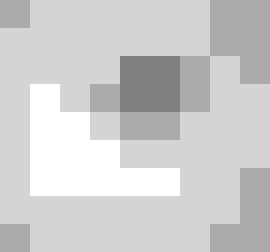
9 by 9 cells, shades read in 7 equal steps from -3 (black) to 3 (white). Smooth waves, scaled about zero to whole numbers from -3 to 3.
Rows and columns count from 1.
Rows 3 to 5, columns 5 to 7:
0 0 1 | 0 0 1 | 1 1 2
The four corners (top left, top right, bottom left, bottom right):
1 1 1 1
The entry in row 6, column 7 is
2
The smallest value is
0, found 4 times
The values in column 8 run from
1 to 2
